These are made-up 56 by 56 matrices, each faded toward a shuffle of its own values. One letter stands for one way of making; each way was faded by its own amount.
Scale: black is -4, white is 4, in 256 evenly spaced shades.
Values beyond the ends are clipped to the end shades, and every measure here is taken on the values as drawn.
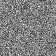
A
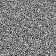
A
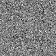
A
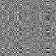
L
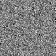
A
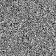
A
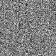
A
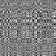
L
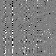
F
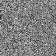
A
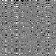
F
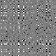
F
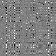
F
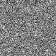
A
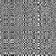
L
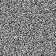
A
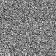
A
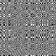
L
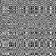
L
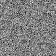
A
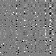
F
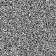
A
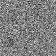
A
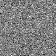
A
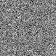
A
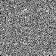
A
